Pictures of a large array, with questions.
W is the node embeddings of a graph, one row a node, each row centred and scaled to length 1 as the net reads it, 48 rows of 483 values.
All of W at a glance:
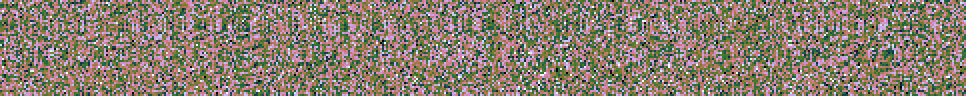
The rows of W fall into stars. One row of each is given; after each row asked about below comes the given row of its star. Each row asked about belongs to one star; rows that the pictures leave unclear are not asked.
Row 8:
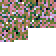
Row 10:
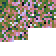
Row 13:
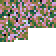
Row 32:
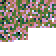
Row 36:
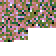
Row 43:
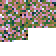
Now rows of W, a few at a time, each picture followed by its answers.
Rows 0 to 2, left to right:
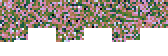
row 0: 32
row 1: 36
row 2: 10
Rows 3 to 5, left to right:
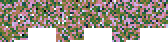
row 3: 10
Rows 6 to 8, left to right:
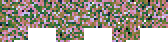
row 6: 13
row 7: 43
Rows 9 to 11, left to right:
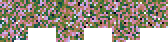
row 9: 13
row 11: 13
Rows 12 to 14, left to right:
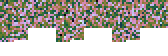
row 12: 10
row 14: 13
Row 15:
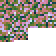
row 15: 10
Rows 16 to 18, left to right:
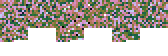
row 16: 36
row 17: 10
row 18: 8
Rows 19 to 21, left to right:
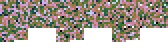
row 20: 43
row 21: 10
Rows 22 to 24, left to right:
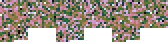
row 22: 43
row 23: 43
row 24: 13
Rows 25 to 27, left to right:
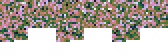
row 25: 8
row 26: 8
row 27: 43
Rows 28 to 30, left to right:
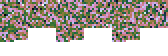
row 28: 8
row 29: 8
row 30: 13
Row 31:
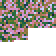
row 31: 32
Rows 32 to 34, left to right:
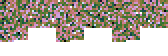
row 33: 36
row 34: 8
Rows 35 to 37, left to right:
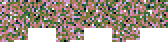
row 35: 8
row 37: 13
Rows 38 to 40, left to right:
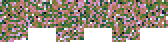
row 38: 10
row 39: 8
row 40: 10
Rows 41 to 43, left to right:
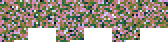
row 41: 43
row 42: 8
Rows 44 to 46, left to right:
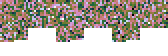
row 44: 43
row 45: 13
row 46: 43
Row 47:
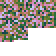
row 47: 43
